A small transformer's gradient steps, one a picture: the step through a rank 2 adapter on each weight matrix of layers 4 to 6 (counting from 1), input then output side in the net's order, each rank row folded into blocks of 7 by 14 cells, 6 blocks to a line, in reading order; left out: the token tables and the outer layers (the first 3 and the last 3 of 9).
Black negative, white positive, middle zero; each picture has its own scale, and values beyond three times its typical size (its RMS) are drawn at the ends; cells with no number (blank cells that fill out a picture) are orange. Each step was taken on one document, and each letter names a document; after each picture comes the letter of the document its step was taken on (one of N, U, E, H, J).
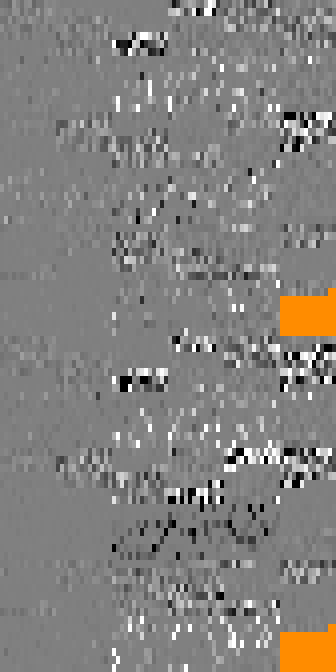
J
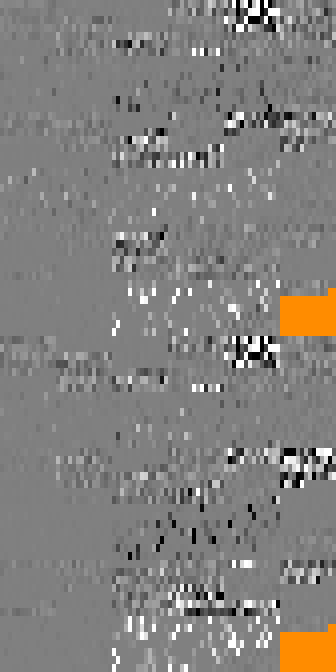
J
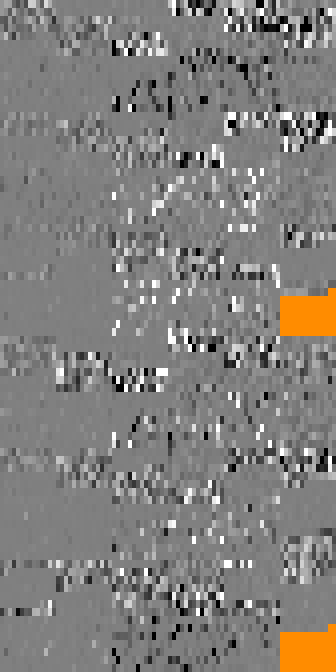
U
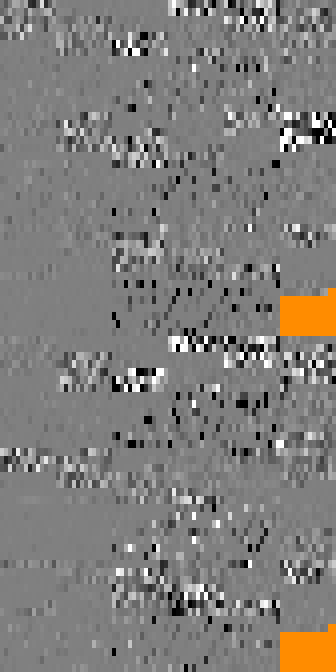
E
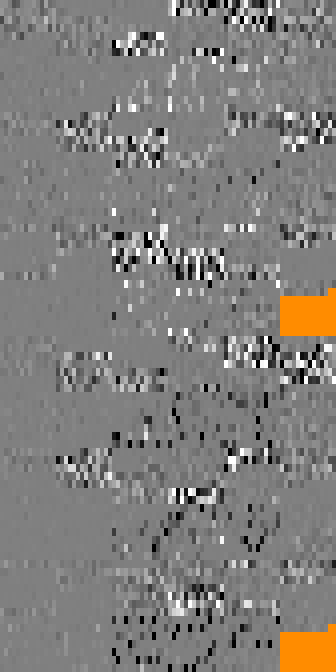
E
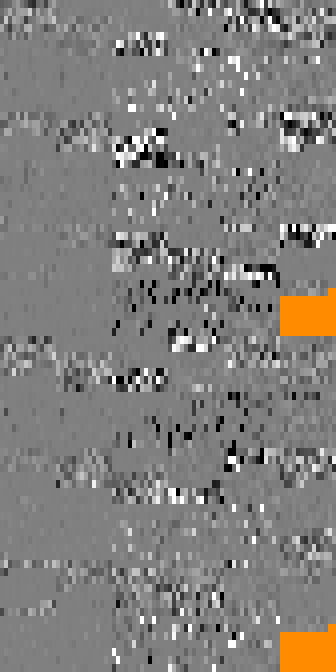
U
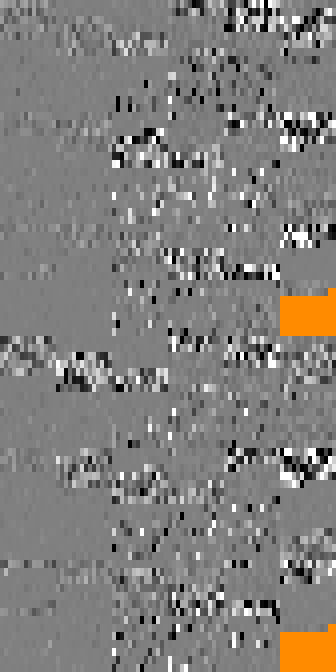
U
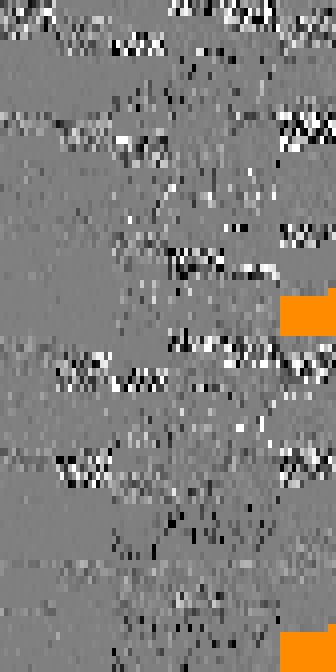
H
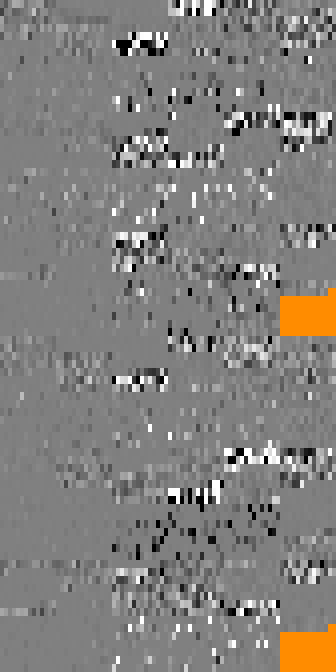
J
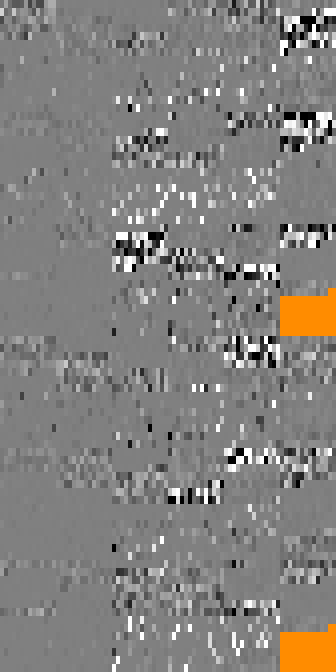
J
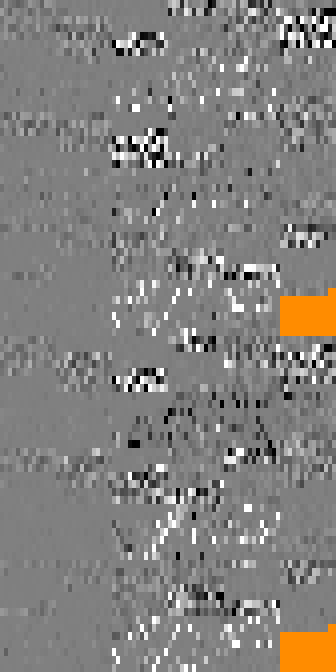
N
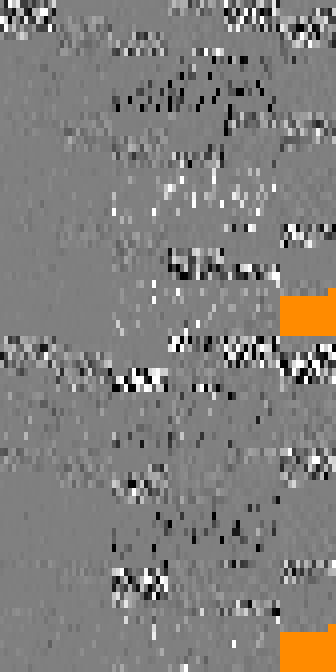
H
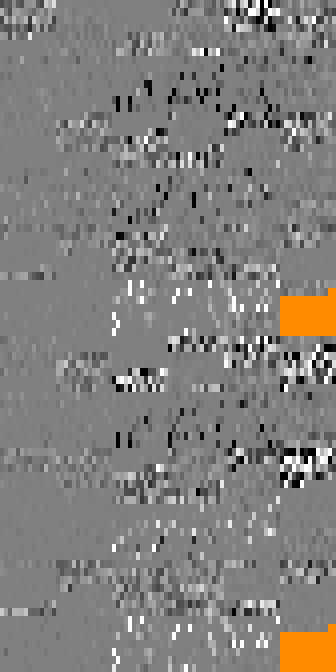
J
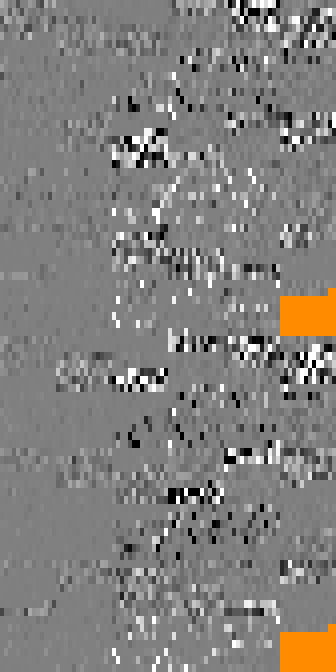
N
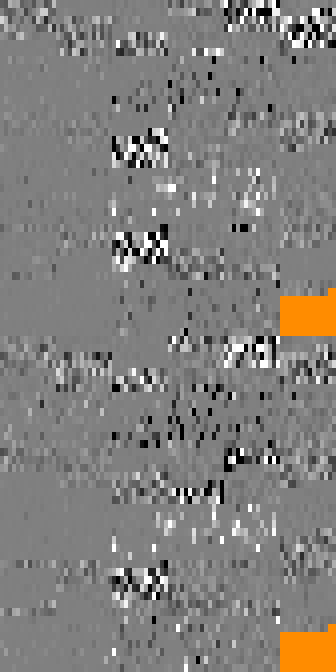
H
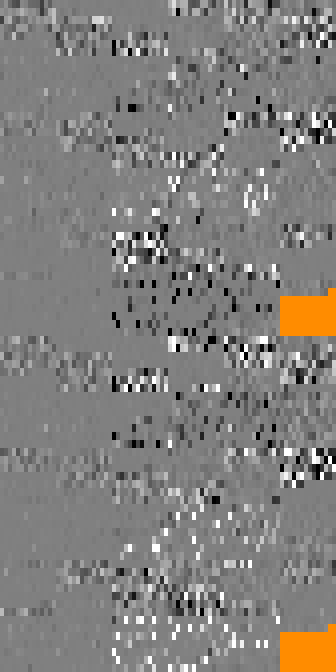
E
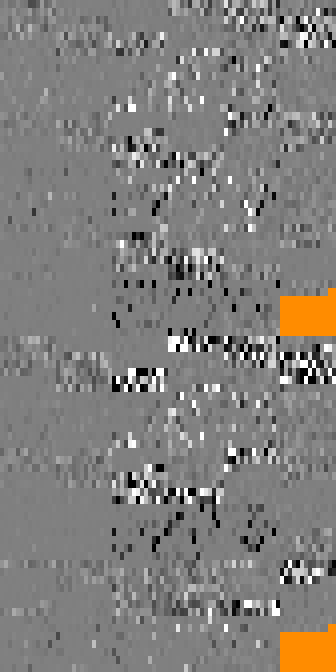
E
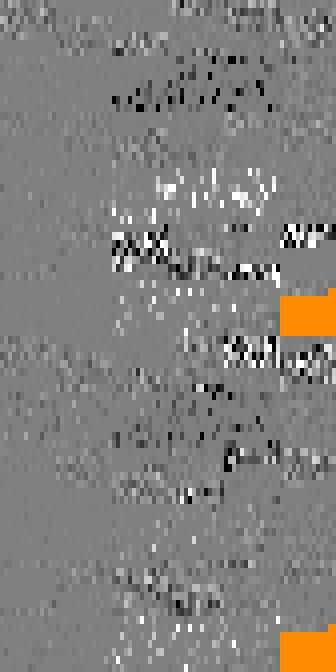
H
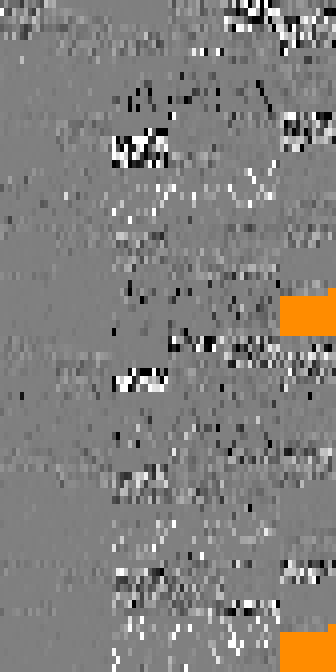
J
